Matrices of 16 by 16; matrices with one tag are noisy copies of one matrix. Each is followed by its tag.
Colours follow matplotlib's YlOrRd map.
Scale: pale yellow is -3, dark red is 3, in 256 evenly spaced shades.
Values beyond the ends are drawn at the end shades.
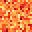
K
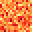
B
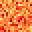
B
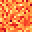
B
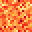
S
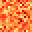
S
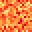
S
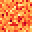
B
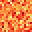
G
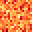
K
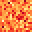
G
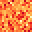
G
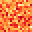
B
